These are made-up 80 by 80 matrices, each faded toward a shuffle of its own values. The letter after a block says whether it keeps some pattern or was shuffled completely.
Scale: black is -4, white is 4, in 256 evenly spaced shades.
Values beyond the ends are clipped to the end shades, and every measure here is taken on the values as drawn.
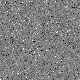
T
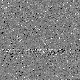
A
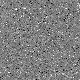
T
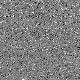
A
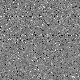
A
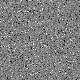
T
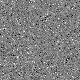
T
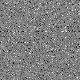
A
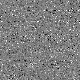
A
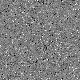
T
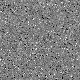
T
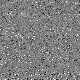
A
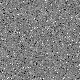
T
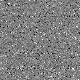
A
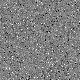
T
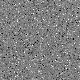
T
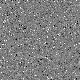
T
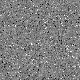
A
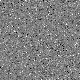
T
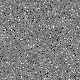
T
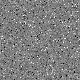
T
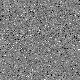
A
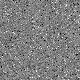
T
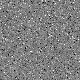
T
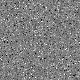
T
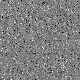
T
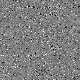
A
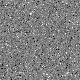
T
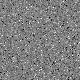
T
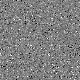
A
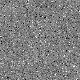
A
